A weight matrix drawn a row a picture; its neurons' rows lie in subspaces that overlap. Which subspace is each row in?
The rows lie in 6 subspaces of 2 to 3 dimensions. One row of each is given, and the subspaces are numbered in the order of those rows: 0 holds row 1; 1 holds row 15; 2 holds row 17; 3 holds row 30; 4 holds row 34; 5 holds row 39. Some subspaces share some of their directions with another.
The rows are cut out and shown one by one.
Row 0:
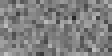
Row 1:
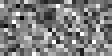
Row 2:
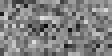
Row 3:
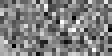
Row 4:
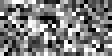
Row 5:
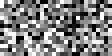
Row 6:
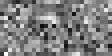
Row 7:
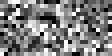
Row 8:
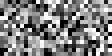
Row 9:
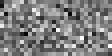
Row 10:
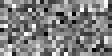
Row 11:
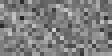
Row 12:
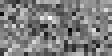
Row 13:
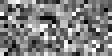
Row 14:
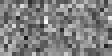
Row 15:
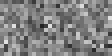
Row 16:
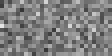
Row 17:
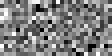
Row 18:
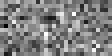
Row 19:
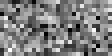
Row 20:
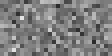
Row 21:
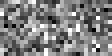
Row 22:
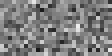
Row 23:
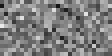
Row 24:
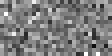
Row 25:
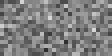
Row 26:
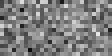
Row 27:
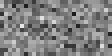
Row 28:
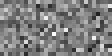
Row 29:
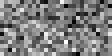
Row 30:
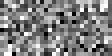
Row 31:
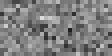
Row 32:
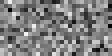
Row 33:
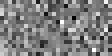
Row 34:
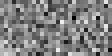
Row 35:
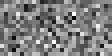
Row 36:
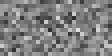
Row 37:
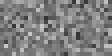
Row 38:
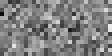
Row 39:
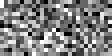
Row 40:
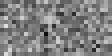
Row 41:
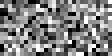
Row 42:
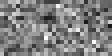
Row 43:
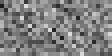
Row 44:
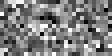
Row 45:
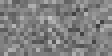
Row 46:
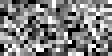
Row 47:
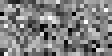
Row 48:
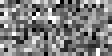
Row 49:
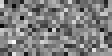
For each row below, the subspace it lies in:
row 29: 5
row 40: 3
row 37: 1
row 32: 3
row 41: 2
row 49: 3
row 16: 5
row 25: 5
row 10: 3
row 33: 4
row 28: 2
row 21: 2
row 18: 3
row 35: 0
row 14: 1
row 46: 2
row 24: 2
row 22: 2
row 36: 0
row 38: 4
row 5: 5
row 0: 4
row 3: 4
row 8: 4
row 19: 2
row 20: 0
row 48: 2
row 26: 5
